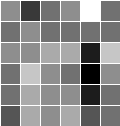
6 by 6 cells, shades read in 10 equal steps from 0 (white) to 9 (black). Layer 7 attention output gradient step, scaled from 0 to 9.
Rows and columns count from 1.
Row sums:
25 29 24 29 29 27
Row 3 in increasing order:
2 3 3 4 4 8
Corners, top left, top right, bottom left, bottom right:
4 5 6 5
